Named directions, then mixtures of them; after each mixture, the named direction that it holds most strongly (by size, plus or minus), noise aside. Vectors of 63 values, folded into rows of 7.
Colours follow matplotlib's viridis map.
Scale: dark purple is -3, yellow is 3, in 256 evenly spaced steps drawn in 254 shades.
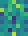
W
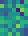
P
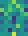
W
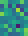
P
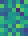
P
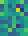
P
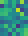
P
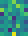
W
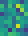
P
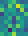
W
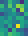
P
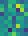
W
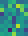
W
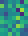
P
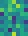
W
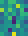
W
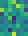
W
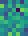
P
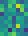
W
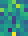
W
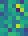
P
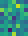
W
